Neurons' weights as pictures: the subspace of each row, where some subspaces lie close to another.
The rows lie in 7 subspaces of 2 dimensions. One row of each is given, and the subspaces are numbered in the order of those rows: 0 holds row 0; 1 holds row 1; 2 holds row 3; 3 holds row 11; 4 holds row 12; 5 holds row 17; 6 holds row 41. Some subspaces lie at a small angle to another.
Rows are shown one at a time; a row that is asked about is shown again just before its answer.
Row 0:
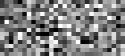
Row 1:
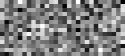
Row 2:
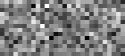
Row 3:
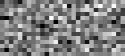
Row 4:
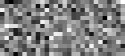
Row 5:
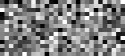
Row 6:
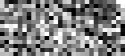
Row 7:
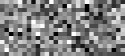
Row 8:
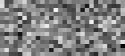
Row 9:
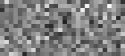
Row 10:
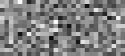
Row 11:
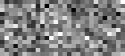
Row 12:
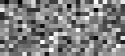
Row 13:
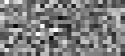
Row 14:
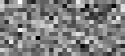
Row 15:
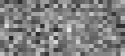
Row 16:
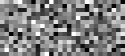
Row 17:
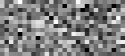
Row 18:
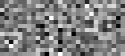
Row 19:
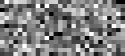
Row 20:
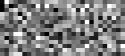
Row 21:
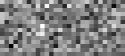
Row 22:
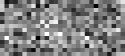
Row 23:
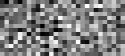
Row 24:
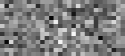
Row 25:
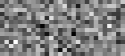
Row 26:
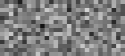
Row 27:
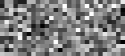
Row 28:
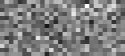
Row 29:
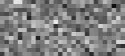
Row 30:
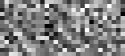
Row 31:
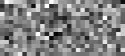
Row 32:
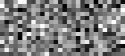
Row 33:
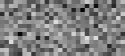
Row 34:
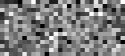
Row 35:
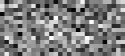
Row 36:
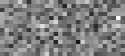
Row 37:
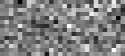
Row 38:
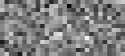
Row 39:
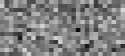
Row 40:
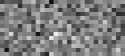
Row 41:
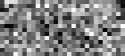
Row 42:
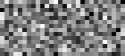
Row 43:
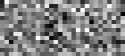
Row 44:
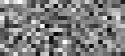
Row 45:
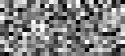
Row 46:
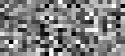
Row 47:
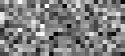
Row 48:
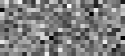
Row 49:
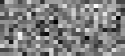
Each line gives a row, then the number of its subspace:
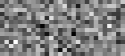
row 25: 6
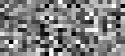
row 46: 6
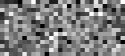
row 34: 4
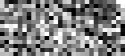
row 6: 6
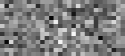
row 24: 6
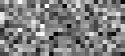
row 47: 3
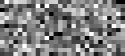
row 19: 6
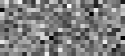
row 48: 4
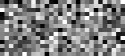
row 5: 4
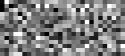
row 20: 1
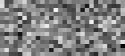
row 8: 1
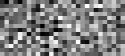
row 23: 0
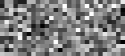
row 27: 1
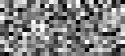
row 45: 1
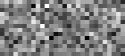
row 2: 3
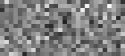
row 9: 4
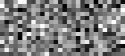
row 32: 1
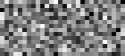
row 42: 1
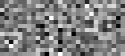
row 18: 6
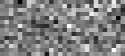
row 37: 2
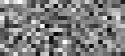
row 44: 0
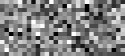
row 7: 5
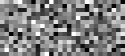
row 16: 5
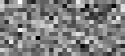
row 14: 5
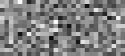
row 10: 0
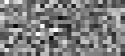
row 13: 0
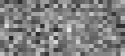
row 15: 0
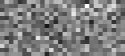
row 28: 2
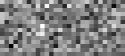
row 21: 3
